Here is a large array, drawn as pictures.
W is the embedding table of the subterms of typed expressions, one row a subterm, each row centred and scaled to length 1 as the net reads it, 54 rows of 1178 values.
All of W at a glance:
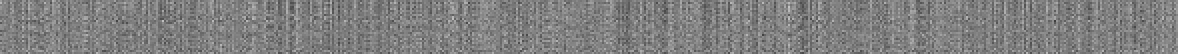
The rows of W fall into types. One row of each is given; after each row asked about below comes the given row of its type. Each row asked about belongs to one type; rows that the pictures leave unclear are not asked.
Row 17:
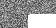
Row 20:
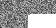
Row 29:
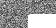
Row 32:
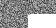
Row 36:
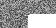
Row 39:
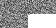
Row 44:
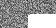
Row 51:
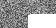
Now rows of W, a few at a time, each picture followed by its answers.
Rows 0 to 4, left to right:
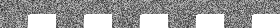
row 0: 20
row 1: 44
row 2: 36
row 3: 36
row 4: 39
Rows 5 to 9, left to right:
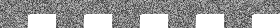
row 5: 44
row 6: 44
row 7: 39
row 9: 36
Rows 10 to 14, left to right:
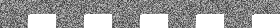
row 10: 44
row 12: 17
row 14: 32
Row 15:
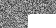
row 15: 44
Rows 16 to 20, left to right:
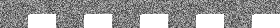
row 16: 51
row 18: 39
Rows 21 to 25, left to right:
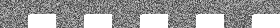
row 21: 17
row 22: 17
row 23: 44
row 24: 39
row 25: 36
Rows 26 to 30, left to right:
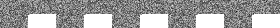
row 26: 36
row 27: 29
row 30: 51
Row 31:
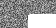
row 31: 17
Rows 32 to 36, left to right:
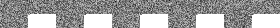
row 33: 20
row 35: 17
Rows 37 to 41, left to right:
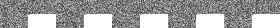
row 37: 39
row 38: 32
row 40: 17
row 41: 29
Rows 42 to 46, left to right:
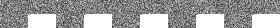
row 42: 32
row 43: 20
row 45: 51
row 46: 39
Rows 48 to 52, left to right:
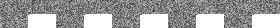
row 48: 29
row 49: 39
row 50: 51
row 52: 44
